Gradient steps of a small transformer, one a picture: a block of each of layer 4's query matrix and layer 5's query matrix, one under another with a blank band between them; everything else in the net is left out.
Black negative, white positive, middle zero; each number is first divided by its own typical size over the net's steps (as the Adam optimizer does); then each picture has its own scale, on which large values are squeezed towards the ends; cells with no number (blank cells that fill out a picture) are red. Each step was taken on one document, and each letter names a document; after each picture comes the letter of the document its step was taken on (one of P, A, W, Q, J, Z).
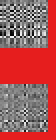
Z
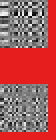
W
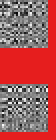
W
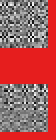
Z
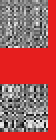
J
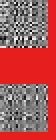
W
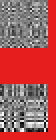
J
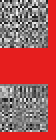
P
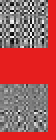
Z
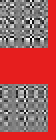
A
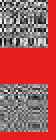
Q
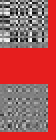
W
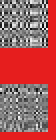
P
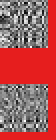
W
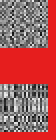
Z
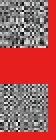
Q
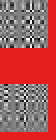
A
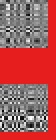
J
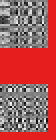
W
